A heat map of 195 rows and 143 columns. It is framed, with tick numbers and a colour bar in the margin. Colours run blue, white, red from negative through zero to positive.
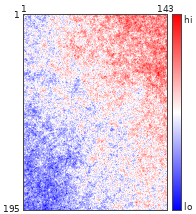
Mirror symmetry: none. Ninth with the lowest average: bottom left. Slope: up to the top right. Histogram: bell-shaped. Odd rows or columns: none. Ninth with the highest average: top right. Stripes: none.
